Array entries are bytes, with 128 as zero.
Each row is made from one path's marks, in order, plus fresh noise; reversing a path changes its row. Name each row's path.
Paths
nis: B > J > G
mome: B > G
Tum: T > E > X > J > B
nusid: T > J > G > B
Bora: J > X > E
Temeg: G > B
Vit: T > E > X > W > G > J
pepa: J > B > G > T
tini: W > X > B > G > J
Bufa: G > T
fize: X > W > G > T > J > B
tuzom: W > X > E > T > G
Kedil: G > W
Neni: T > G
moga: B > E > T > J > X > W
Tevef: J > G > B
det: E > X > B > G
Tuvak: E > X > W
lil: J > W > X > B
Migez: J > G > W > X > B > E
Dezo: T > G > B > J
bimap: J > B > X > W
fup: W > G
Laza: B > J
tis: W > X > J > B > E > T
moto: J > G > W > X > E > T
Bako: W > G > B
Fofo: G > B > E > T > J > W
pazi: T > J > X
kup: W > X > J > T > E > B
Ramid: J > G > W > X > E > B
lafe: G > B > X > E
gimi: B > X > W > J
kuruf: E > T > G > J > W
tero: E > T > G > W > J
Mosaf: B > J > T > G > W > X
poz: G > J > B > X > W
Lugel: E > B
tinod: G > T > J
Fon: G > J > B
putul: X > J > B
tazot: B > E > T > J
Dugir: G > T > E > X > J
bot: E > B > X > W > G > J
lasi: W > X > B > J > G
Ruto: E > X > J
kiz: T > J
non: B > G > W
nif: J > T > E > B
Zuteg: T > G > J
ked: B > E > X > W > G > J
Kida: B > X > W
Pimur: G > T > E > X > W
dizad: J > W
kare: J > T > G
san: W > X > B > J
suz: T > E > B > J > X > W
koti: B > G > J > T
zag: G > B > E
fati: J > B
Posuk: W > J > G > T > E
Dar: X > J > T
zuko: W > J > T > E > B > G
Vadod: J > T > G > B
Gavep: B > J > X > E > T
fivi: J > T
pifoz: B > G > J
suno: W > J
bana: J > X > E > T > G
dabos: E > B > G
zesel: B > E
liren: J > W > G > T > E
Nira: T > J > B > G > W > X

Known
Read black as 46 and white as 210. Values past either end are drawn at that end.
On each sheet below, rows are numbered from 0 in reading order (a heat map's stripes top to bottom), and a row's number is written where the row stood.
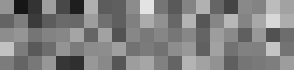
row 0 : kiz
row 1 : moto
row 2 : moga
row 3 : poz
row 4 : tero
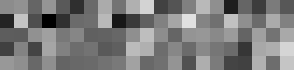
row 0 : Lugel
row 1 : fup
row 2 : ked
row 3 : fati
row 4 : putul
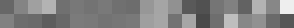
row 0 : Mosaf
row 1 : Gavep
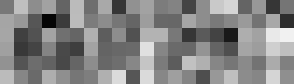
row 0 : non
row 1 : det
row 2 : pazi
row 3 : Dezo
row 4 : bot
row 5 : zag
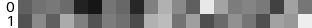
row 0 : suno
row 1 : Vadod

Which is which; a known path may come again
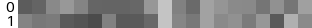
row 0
ked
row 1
tini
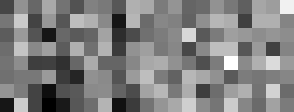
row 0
Vadod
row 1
dizad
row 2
tuzom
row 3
non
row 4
pepa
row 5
tero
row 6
tis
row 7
fup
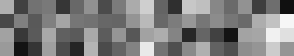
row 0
Ruto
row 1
Ramid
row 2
pazi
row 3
kiz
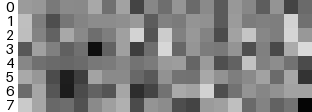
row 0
moga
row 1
poz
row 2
zag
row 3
Bako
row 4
Gavep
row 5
det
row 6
zuko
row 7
Tuvak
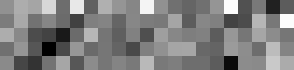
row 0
zesel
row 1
fize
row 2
Dar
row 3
lasi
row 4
Tum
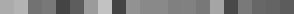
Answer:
kuruf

